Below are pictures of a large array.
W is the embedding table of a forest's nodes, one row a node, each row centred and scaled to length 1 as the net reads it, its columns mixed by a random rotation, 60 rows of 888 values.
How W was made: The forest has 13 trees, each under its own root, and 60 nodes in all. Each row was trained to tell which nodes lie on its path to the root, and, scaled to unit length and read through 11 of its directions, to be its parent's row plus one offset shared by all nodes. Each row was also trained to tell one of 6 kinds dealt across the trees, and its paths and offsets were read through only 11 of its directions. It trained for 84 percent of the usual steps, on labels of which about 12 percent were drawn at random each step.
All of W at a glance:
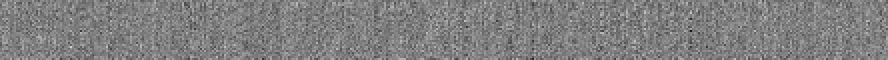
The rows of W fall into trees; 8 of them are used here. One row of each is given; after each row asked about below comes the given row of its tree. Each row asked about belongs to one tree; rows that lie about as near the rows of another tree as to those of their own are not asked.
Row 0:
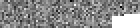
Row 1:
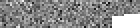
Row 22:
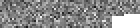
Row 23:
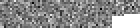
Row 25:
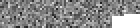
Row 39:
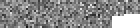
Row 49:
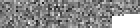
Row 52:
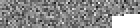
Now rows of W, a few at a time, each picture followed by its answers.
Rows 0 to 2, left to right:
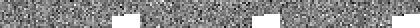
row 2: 23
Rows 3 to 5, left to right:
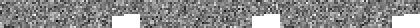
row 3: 23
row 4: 39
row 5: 23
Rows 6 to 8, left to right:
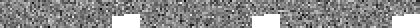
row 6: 23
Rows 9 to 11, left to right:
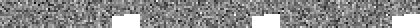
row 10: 22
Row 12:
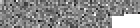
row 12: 22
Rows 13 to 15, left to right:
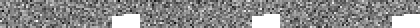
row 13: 25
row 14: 0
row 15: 25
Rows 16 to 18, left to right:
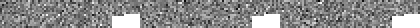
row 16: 23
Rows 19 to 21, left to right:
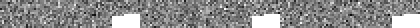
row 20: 25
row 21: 25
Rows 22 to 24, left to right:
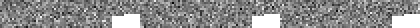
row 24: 0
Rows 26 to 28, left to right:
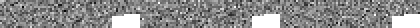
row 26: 52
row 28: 22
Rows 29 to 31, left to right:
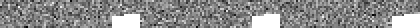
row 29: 25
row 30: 39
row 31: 49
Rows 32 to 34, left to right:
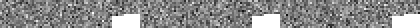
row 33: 25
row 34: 25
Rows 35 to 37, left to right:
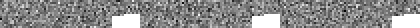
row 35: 39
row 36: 49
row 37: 52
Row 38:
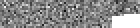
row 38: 52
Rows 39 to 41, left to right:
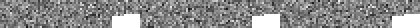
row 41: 39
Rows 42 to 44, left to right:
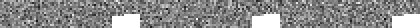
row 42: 49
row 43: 39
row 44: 1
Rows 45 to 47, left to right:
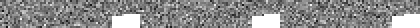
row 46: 39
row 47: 39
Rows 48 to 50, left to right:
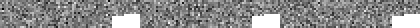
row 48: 39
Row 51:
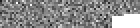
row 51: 1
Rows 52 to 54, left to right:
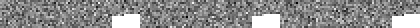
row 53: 25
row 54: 52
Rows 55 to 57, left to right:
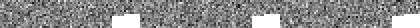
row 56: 1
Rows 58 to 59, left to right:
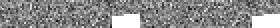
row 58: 1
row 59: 1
